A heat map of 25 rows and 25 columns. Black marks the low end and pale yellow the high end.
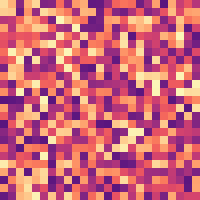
The values spread evenly over their range. The top left is the ninth with the highest average. No single row or column stands out from its neighbours. No overall slope runs across the table. Fine speckle covers the field. No seam splits the table.
